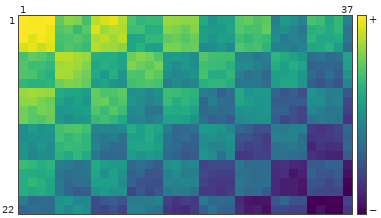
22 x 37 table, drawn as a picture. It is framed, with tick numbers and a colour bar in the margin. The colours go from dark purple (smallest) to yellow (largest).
On average the colour sits 50% of the way up the scale. The field is checkered. The field climbs toward the top left. The bottom right is the ninth with the lowest average. The ninth with the highest average is the top left.
